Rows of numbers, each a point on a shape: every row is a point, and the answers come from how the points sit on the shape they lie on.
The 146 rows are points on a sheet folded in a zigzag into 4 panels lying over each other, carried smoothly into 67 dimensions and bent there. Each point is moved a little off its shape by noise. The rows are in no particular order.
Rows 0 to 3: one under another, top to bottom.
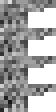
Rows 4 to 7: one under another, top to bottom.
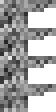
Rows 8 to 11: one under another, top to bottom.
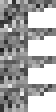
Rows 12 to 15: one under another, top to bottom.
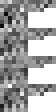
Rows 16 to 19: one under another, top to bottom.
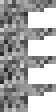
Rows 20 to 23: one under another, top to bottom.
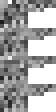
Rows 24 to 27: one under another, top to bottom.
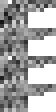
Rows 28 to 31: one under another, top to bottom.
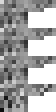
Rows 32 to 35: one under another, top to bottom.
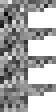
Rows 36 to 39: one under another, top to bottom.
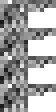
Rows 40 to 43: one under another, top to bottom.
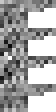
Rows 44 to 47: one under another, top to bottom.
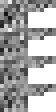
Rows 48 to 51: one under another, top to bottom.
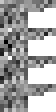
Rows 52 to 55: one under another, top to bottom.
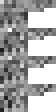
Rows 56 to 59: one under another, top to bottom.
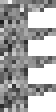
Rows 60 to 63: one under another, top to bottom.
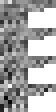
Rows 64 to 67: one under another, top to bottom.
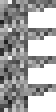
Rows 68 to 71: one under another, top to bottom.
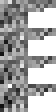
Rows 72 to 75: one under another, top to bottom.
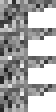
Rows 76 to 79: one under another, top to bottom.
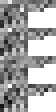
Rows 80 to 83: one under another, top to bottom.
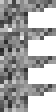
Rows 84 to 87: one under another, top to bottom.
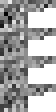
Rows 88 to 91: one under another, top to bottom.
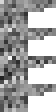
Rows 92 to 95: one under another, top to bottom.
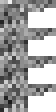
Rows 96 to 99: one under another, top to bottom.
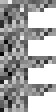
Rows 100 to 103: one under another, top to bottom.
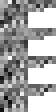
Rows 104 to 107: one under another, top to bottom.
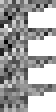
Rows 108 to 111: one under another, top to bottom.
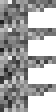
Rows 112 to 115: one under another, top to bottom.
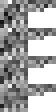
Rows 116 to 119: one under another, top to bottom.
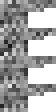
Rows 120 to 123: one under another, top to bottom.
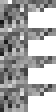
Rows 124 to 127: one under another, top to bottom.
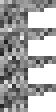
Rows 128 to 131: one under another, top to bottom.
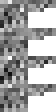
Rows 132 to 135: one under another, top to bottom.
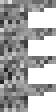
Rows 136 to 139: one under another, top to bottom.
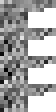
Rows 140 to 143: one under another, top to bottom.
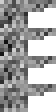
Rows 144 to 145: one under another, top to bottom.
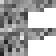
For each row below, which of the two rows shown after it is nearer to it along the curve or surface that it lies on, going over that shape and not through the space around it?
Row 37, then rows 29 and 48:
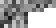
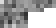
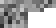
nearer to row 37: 29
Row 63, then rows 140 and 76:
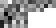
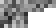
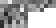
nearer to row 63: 76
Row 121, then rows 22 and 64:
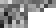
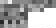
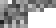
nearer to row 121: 22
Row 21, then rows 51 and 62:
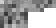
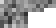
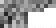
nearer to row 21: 62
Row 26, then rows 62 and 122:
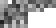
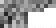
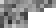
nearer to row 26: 62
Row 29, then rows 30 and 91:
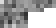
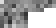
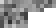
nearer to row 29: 30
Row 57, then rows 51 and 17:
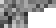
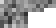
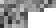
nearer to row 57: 51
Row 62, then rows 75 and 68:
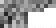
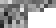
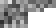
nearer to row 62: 68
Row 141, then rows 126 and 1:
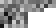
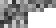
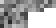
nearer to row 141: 1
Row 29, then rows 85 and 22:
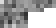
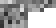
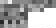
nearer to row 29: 22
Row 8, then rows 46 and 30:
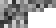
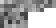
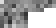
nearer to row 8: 30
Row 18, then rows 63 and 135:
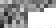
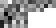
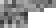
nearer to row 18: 63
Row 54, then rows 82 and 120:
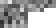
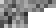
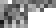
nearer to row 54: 120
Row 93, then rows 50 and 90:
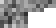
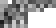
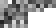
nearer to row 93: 90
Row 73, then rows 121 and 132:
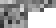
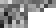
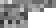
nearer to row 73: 121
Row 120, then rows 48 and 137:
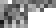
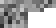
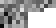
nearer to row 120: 137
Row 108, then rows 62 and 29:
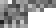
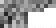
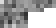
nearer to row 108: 62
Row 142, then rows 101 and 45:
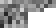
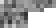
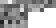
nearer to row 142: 45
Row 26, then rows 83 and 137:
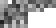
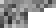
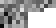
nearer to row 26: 83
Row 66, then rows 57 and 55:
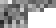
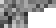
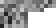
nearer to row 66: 55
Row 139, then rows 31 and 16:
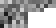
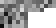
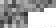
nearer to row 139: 31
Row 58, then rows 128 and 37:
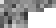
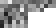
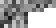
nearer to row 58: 37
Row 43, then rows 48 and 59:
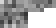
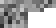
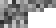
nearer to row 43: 59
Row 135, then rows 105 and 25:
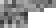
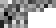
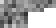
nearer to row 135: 25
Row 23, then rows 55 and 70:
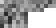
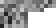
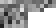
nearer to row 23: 55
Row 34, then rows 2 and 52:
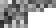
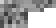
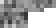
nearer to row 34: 2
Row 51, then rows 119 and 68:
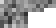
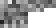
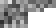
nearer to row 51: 119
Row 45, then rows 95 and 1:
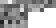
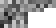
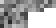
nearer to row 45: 1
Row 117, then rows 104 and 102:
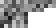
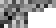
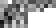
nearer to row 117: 104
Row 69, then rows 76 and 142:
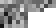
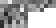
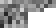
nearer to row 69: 76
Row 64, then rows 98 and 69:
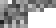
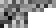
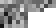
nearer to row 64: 98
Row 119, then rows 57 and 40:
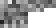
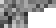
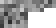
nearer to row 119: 57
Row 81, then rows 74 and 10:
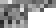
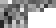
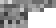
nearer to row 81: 74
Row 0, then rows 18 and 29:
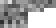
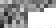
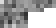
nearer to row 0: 18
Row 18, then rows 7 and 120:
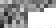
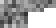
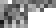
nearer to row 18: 120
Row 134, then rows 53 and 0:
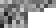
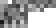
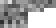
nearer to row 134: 53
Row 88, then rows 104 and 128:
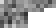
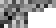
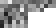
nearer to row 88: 104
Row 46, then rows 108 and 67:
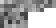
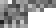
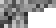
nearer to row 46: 108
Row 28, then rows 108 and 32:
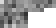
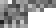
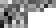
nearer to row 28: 108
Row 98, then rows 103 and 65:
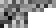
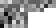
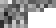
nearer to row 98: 65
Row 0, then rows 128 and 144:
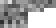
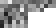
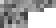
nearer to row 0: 144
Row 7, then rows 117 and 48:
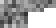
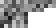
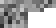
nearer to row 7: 117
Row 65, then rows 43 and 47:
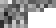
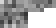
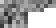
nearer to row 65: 47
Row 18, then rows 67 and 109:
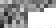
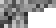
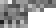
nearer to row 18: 109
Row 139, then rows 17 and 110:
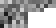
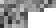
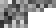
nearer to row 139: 17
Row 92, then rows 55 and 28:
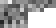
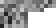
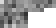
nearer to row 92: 55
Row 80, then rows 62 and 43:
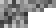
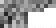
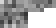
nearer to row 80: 43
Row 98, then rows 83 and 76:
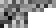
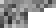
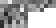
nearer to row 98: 83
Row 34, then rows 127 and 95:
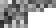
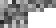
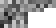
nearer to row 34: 95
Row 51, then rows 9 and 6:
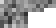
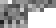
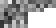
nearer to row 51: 6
